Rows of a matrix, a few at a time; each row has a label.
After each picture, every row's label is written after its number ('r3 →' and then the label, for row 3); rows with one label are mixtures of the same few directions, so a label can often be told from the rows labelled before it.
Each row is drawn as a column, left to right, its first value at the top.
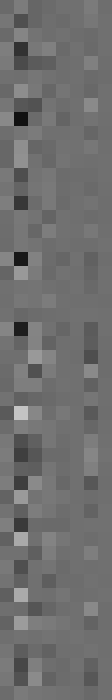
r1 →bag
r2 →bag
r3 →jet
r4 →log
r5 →bag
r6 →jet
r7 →jet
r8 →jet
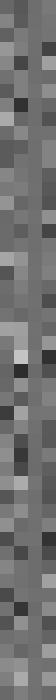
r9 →bag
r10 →jet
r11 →jet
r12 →log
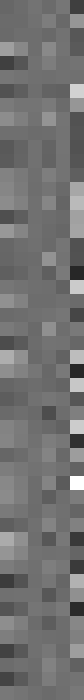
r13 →log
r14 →log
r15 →jet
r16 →bag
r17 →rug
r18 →rug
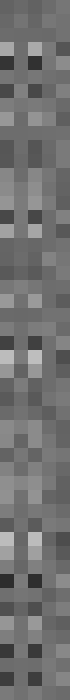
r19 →log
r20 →rug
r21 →log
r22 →bag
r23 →log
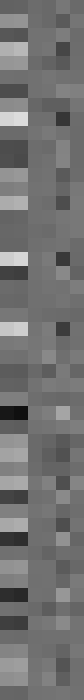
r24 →bag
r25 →bag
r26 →jet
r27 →jet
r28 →bag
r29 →rug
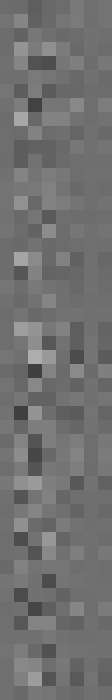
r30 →rug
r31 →bag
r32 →jet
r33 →log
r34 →bag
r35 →jet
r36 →jet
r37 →jet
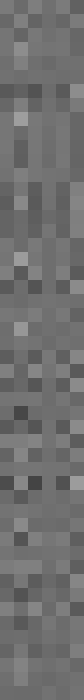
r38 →rug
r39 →bag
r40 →rug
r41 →log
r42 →rug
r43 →rug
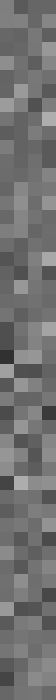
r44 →jet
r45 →rug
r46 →jet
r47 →bag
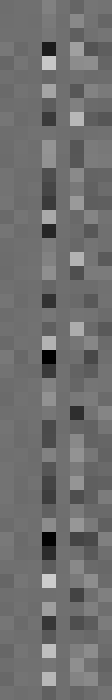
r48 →log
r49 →log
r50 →jet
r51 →log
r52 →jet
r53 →bag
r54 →log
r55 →bag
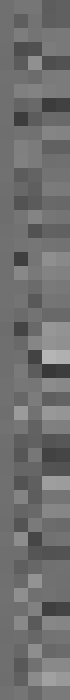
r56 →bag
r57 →bag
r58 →log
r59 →jet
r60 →jet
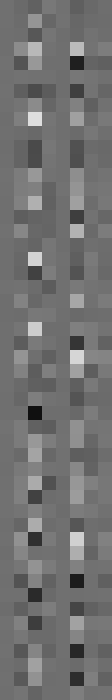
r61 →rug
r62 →log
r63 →bag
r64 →rug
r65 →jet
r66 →log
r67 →jet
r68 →log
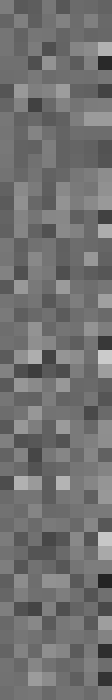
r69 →rug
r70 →rug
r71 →jet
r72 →log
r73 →rug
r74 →log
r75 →bag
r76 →log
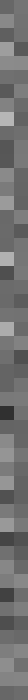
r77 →bag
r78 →log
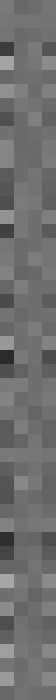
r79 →log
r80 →rug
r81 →bag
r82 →log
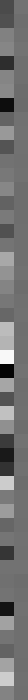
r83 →jet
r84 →rug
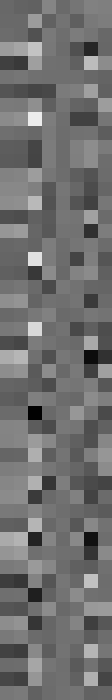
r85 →log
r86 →log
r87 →bag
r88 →rug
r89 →rug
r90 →bag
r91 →log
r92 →jet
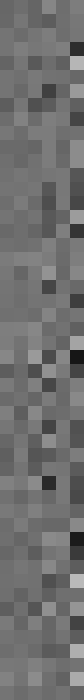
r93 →jet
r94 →bag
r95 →jet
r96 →rug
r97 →log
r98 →log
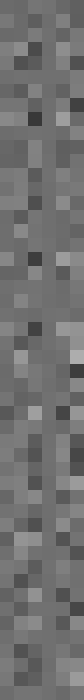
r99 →bag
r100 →log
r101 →bag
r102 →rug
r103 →bag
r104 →jet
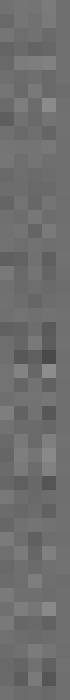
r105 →bag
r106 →jet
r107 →log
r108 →jet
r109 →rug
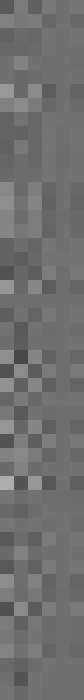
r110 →rug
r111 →jet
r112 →rug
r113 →rug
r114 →bag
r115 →rug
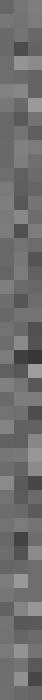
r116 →rug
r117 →log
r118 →jet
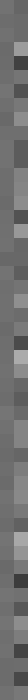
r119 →bag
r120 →log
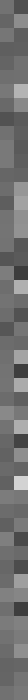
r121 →bag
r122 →rug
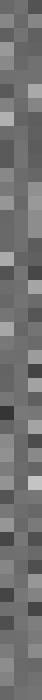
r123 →bag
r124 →bag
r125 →rug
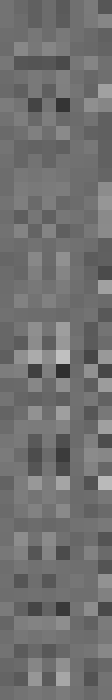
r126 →jet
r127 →log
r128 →jet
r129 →log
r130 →jet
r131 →log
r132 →jet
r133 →rug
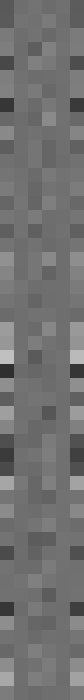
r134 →jet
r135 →rug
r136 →log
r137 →bag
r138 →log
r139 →jet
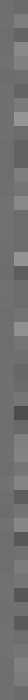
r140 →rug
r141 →bag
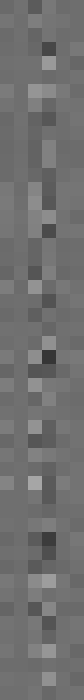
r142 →rug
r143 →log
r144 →rug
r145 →log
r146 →rug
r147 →log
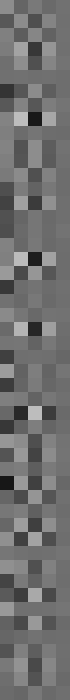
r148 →rug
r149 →bag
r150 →bag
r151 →bag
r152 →jet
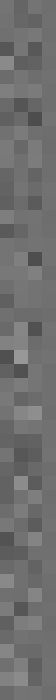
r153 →log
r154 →jet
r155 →bag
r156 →bag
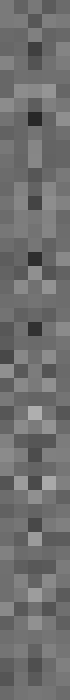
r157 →jet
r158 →rug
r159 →bag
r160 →rug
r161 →bag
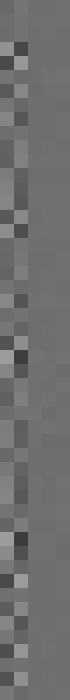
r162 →log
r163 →log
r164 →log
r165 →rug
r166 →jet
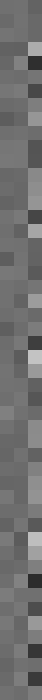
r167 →bag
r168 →log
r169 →log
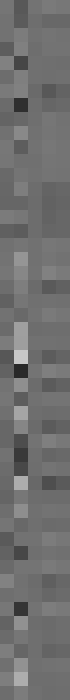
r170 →log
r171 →jet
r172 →rug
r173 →rug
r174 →rug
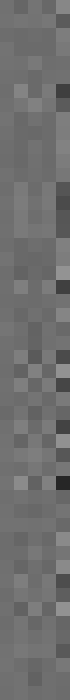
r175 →bag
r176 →rug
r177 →jet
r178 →rug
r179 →rug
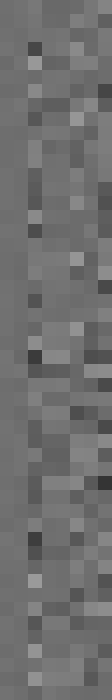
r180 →log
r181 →jet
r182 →log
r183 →jet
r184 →jet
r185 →bag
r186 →jet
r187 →rug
